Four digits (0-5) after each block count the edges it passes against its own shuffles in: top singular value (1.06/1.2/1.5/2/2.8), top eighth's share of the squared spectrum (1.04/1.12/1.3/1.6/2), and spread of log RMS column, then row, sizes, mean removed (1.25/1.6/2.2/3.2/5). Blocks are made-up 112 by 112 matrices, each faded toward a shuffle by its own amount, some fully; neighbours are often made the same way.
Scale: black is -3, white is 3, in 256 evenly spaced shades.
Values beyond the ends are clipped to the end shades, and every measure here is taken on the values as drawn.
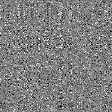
4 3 2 2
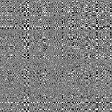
5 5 4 4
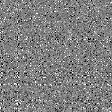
4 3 2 2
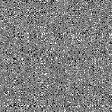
4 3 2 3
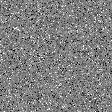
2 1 0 0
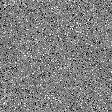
2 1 0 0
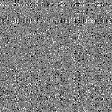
4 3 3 3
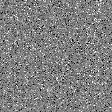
3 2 1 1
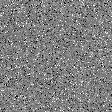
0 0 0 1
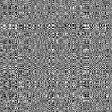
5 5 4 4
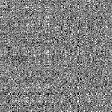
4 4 2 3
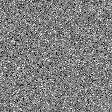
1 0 0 0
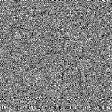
4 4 2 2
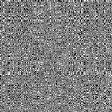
5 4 3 3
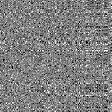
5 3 2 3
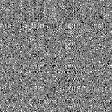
4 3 2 2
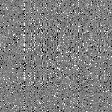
4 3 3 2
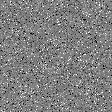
2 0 0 0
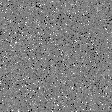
0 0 0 0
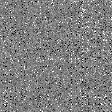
2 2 3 2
